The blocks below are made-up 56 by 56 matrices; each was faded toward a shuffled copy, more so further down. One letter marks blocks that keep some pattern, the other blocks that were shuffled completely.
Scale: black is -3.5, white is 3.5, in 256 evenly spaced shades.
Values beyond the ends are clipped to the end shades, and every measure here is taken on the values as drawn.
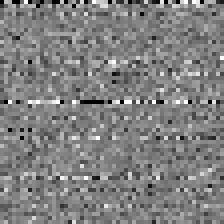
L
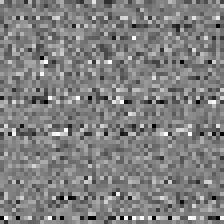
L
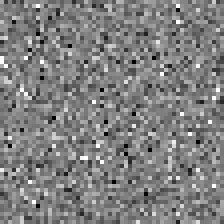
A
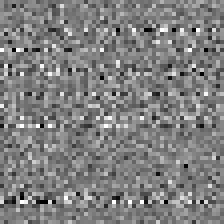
L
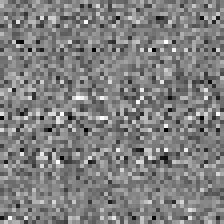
L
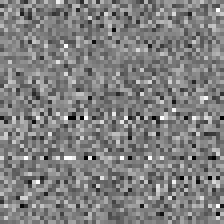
L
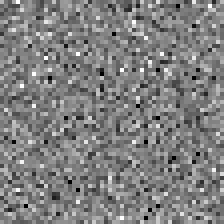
A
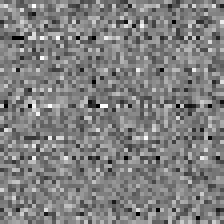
L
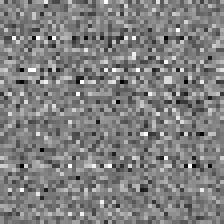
L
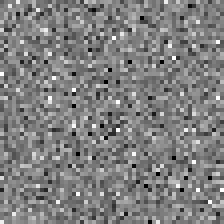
A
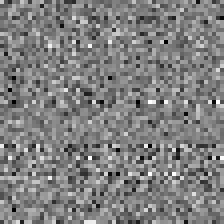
L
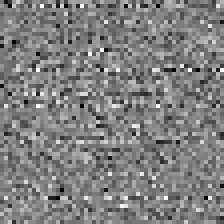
L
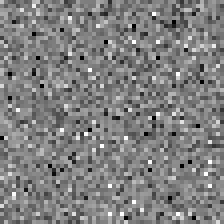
A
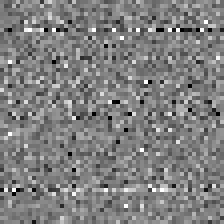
L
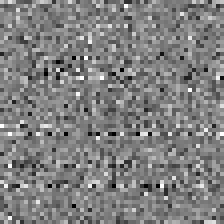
L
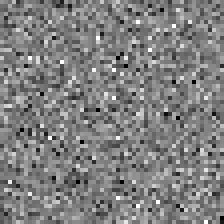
A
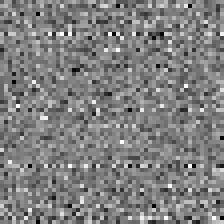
L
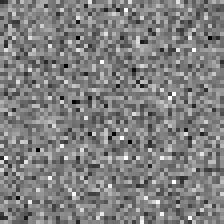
A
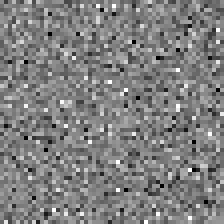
A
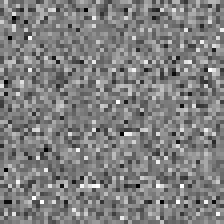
L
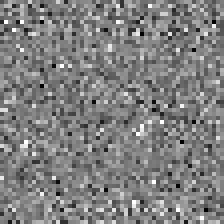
L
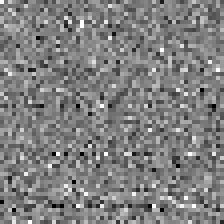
L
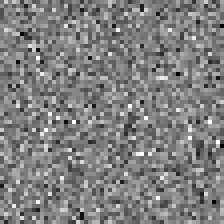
A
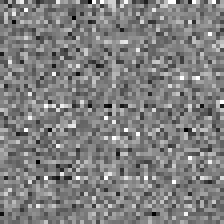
L
